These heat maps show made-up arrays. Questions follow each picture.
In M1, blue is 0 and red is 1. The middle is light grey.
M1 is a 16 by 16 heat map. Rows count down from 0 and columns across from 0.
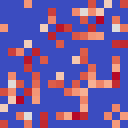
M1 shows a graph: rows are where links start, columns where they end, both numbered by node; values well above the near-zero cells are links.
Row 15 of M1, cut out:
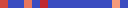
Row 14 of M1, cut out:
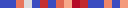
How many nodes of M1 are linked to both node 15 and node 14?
2
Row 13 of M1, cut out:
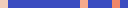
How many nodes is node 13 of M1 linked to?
3
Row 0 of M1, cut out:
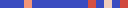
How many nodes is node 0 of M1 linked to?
4
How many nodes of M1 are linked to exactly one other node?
0
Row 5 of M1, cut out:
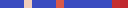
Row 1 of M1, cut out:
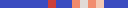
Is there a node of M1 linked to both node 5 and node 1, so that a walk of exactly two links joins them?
no
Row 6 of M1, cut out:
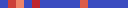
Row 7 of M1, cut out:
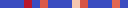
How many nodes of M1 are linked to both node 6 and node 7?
1
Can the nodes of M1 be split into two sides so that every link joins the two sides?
no
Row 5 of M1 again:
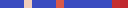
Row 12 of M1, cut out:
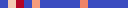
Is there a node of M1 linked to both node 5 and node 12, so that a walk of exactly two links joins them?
no
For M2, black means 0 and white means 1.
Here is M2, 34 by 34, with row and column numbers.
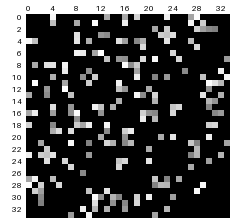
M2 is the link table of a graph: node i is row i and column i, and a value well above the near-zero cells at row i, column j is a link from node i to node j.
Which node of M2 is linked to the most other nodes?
node 16
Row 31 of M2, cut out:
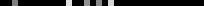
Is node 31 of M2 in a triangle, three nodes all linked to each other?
no
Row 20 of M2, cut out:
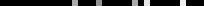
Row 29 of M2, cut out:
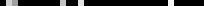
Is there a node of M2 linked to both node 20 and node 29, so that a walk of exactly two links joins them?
no
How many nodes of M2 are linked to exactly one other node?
1
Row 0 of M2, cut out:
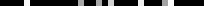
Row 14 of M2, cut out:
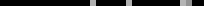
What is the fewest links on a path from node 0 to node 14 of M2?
3
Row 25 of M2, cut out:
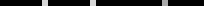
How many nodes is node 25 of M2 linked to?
3
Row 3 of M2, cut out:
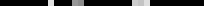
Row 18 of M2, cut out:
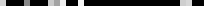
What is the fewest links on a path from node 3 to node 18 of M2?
2
